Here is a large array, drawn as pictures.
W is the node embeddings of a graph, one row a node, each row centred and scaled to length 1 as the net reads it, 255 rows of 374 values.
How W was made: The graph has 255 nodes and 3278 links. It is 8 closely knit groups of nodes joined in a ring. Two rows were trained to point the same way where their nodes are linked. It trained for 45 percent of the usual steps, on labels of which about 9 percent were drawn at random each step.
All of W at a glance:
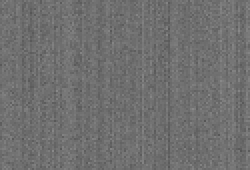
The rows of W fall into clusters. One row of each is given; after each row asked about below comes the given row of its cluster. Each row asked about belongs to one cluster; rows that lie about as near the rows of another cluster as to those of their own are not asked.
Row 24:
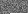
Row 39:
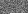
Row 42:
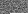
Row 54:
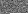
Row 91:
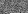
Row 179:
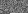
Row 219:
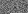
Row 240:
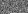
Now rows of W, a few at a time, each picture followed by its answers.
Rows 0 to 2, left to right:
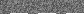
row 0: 179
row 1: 240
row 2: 54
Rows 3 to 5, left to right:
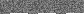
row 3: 24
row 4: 42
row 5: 42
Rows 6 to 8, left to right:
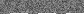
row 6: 91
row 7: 54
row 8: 219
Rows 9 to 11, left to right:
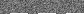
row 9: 179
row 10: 42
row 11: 39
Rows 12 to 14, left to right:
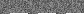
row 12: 39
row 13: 91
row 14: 39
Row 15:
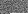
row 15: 42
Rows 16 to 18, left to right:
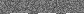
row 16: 91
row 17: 179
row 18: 54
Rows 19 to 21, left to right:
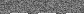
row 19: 42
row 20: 91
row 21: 39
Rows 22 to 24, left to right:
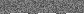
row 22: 54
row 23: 39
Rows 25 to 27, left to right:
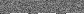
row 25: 219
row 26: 24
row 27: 91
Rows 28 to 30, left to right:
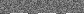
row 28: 179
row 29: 240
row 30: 54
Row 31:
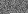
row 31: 91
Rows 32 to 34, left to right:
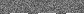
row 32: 219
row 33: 91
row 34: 179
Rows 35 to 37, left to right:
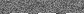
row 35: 219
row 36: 54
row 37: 91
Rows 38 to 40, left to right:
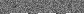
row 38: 39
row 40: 39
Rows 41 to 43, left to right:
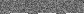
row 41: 240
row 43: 24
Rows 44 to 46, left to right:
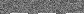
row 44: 42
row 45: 42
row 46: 91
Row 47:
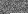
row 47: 91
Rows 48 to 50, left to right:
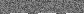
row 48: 39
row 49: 91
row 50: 24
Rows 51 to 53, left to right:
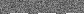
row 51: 39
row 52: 24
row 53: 42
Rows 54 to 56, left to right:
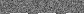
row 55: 91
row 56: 39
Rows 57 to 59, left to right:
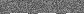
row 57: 24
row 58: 240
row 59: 54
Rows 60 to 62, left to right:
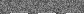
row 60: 91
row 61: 91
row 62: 39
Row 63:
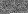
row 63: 91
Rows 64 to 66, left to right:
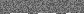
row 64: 24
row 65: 219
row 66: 219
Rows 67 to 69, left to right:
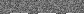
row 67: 91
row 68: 179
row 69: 179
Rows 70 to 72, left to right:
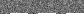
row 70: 219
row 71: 91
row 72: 179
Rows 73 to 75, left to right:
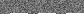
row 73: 39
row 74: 179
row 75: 42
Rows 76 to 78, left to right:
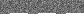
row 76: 240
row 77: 240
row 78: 39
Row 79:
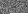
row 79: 39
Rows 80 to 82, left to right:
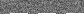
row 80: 24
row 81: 240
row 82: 240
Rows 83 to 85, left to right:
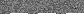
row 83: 179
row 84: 219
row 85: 42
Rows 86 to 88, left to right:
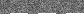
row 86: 54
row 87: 42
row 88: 91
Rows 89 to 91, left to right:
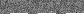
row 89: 54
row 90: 91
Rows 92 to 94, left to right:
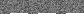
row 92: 179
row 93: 24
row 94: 179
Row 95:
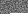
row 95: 42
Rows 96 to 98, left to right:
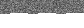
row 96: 179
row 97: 179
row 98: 54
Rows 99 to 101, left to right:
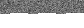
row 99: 54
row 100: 24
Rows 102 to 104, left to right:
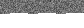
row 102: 39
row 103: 91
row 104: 240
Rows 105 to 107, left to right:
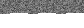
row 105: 91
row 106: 179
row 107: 179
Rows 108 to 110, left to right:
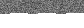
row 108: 219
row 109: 240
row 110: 179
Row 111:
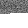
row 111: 54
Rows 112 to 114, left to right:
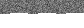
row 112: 91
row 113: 179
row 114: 24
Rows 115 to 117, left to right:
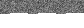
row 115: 91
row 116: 39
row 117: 39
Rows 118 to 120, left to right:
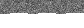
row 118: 91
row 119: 240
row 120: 91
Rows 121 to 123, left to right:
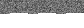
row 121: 91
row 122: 42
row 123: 39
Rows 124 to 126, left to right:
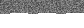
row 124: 42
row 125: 54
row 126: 54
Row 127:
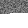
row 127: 39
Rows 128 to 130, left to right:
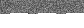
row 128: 54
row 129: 39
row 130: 54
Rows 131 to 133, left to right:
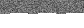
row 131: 54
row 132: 42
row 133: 24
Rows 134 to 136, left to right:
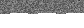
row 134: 179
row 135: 91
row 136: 42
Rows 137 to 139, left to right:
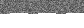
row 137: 91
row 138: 24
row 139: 179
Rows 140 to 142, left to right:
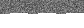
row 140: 39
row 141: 42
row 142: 24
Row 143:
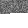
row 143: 24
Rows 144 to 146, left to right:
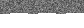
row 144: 24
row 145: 179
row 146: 39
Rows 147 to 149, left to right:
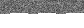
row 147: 42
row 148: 24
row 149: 91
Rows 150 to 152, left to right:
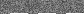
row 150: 240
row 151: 54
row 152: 219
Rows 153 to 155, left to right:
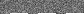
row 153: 42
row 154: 39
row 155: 39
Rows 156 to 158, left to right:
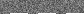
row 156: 24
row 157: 240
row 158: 179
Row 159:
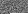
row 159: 42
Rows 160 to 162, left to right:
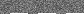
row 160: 42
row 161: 39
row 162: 54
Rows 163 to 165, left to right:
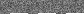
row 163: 54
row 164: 54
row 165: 179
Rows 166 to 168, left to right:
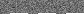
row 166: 39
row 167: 54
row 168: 24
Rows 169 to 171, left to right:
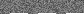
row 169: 219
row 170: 39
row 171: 24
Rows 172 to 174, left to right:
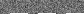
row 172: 39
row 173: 219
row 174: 39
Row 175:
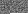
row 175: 42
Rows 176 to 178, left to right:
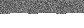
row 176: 240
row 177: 24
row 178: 54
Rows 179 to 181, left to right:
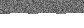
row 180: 39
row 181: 24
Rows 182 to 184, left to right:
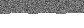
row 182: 39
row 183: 54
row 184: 240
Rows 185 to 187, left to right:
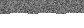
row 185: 179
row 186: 179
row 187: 240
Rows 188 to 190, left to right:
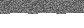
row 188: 42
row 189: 42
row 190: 24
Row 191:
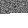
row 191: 39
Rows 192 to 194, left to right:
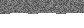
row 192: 179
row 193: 91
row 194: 219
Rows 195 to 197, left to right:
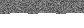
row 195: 219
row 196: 219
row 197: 91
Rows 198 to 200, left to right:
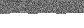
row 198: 91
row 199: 240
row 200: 24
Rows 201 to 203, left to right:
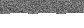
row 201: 24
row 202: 42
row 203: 24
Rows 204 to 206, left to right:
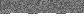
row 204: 54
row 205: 219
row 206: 54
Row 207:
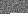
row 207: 179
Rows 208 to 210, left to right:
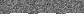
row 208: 179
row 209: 179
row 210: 39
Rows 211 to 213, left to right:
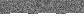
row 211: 24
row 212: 91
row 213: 240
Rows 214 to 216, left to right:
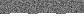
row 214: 219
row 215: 39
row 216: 39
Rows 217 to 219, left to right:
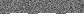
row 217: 219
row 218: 54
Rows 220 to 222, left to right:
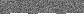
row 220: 24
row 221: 39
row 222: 24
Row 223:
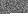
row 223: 24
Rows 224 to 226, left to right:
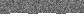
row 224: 24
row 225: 219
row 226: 179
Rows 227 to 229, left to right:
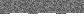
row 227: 219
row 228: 91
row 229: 219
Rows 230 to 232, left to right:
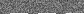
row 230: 39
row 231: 54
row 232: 91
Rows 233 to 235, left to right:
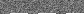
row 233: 39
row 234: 42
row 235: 179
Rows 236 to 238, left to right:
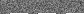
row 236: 24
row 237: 54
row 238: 39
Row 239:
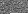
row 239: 42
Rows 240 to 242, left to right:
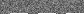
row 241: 219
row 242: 219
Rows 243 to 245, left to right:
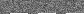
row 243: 24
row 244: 91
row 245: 91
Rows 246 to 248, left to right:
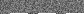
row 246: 240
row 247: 179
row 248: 240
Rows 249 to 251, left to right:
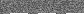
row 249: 24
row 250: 240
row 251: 42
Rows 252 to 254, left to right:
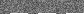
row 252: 179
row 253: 54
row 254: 24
